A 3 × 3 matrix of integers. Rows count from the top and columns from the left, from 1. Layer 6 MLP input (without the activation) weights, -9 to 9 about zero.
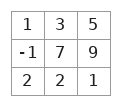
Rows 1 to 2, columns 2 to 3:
3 5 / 7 9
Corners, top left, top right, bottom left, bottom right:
1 5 2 1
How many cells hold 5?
1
